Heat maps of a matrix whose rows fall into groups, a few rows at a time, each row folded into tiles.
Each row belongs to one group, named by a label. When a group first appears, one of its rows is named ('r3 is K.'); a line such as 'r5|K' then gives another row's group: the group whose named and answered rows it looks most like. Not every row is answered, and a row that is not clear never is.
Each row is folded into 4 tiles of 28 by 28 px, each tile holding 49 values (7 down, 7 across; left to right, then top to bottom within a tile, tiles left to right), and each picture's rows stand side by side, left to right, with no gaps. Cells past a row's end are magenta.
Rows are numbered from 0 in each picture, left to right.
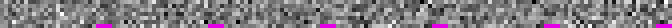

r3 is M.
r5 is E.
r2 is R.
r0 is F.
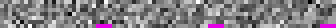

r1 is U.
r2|M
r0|E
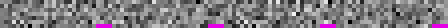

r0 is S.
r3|R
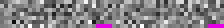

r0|E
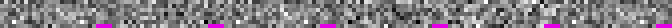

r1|E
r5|F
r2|F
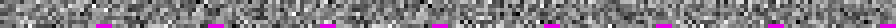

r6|E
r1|M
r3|M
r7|R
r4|E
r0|U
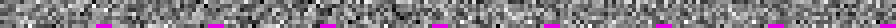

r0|U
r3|R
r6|F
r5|E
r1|M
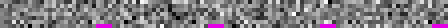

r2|S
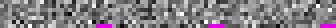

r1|S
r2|U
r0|E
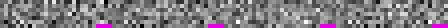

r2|F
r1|S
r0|S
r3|S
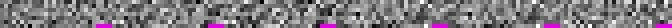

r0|S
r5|E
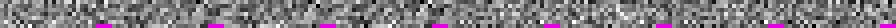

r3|M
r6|S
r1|M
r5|F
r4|S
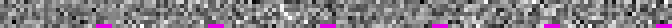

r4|U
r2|F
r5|E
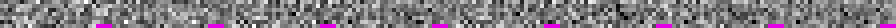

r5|R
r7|R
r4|E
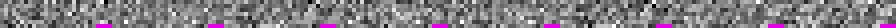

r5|M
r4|F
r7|U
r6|U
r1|F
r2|M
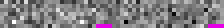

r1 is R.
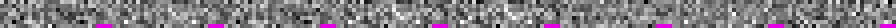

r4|F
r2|R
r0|R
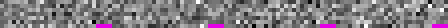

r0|E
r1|U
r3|U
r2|S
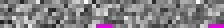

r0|U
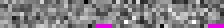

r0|M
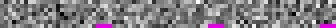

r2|E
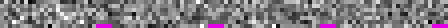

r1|U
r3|E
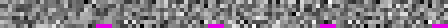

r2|E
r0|M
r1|S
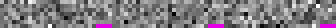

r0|R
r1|R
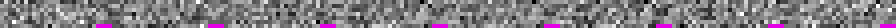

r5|M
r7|U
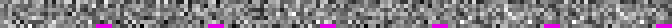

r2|S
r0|E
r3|S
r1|S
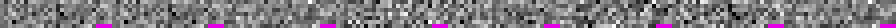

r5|M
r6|R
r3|S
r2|U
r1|R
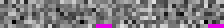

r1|E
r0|R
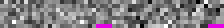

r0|F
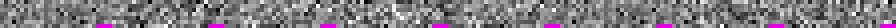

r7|S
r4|U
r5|R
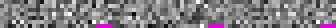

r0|S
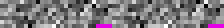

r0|M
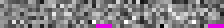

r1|F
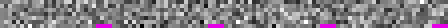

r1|S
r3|U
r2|F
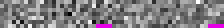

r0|E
